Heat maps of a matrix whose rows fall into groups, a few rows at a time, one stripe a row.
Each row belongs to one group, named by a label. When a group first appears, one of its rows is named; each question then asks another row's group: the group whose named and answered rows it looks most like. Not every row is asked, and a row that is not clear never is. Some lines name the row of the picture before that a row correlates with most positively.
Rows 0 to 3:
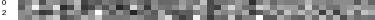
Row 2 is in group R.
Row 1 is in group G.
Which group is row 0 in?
G
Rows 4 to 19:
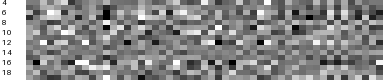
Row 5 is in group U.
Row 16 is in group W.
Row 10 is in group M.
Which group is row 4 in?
G
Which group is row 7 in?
U
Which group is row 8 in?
R
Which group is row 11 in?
R
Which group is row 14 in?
R
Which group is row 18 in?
M
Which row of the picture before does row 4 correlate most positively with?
3
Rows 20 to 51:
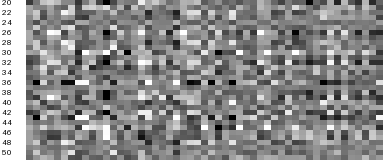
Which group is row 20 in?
U
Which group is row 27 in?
U
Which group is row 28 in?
M
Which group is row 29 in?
M
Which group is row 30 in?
G
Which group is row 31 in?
U
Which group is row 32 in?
U
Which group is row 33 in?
G
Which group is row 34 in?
G
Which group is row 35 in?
U
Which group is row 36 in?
W
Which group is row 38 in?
U
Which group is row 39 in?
U
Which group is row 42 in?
U
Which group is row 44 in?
G
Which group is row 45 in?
G
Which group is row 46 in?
R
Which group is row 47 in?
R
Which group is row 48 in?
M
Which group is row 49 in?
R
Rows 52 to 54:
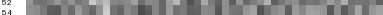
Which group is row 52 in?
G
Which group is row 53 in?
R
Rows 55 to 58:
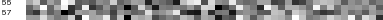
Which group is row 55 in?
M
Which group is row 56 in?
G
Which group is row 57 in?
W
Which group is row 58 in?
G
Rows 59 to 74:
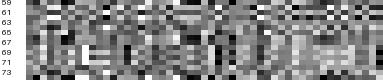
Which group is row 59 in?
W
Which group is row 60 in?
U
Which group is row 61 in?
R
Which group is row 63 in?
G
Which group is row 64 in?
R
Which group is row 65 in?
G
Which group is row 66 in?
W
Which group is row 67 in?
W
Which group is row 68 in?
G
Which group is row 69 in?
G
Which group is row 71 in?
G
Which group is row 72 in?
M
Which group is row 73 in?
R
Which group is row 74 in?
W
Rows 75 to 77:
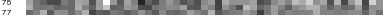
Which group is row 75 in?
R
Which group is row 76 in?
R
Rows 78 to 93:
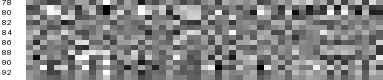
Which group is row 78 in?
R
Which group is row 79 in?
U
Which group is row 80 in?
U
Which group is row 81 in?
M
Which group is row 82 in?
W
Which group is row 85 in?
U
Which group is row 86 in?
W
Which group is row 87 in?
M
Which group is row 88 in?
G
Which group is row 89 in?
W
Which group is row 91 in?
G
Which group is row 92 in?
R
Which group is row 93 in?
R
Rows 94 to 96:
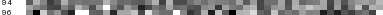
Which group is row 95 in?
R
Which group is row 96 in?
W
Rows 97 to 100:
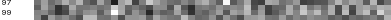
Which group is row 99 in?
R
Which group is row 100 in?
W
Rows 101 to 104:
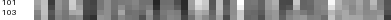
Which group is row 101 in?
M
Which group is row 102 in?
M
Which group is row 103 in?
M
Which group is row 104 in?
M
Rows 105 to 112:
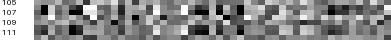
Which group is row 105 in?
G
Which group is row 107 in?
W
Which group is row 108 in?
G
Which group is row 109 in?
U
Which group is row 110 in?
W
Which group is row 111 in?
W
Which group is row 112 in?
M
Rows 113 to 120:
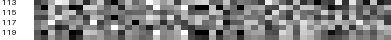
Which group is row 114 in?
W
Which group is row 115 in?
G
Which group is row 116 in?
U
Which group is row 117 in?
G
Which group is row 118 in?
R
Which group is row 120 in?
W
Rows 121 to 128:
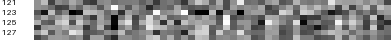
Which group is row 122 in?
R
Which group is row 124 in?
U
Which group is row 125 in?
U
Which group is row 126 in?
U
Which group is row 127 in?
M
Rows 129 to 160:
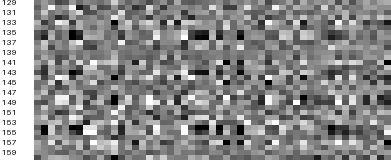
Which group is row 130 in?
G
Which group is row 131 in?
M
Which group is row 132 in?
R
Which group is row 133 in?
U
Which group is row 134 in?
U
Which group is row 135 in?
W
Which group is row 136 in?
W
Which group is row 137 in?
M
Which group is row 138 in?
M
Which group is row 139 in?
R
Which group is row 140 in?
R
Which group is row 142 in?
W
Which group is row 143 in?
W
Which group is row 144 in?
U
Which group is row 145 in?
G
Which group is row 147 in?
M
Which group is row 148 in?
U
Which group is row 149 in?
U
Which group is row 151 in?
R
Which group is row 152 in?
M
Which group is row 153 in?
G
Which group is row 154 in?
W
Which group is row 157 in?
G
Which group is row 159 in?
R
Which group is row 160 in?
U
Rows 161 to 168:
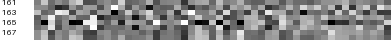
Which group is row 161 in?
M
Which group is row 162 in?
R
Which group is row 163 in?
U
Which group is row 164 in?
G
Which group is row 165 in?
W
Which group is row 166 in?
G
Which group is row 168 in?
M
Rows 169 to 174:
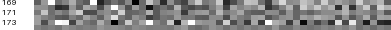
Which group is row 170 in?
R
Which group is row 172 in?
R
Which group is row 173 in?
U
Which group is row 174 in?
G
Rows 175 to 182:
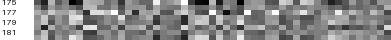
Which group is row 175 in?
W
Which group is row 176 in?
W
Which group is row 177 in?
G
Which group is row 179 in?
M
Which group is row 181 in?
M
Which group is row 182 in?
M
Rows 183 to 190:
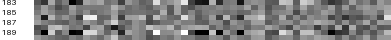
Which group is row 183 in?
W
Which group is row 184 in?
R
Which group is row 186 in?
W
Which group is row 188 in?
U
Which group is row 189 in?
W
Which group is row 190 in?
R
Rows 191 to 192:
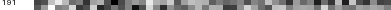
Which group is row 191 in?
U
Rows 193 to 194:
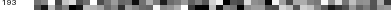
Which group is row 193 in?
G
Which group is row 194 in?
W
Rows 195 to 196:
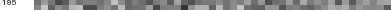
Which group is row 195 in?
R
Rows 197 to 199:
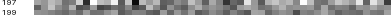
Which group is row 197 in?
G
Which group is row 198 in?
G
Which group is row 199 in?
R
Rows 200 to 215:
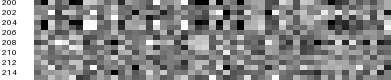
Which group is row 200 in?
W
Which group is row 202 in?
G
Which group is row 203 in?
R
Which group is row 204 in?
W
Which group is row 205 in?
W
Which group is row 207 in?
M
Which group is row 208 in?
U
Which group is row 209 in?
M
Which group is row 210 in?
U
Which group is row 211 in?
R
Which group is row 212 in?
M
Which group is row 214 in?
U
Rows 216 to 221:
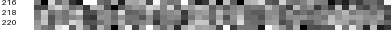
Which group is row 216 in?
W
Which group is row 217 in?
U
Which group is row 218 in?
M
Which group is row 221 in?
U
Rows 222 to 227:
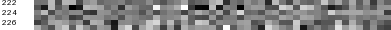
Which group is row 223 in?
W
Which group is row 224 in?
M
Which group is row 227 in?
U
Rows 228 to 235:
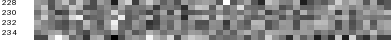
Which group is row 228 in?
U
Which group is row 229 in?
M
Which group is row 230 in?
R
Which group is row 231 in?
M
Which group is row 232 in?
R
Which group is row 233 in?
R
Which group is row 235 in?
U
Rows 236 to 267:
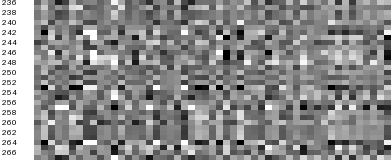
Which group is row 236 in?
R
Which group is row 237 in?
M
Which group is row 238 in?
R
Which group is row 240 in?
M
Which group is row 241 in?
W
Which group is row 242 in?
W
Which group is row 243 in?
G
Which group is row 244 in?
U
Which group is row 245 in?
M
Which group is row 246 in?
G
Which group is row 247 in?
G
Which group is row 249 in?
R
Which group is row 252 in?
M
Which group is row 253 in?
W
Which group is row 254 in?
R
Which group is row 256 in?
U
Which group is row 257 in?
U
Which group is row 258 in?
M
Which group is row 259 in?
M
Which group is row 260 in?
G
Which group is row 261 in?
M
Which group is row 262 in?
M
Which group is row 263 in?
M
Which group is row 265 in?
U
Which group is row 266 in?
U
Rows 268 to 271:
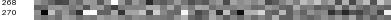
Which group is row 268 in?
R
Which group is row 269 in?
U
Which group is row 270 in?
W
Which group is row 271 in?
G
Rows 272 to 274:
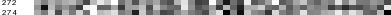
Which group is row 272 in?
G
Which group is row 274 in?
G
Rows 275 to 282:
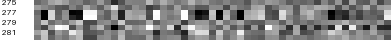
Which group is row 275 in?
U
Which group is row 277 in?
W
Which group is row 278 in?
W
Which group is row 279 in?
M
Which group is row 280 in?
U
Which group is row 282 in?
M
